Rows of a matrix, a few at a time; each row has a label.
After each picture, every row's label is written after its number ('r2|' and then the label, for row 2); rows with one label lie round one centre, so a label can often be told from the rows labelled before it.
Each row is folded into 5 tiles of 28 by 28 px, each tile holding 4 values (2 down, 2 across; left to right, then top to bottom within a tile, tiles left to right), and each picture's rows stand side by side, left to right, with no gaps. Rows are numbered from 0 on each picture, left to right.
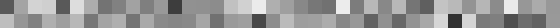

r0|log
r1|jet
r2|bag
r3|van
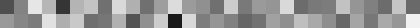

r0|log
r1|van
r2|bag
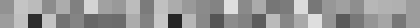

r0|van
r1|van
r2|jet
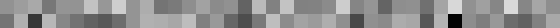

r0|van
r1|bag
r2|bag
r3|van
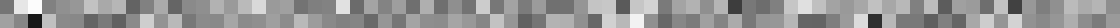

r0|van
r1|jet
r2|bag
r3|bag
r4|log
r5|jet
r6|van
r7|jet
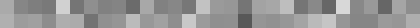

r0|bag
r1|bag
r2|bag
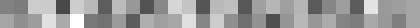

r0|log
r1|log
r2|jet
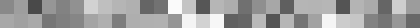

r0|jet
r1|log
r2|log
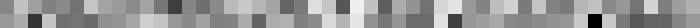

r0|van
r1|jet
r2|log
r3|van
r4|van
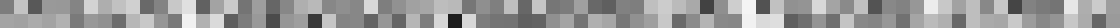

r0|jet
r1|log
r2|van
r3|van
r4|jet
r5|log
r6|jet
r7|jet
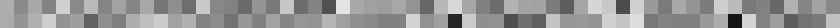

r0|bag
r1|bag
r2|bag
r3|van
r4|log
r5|van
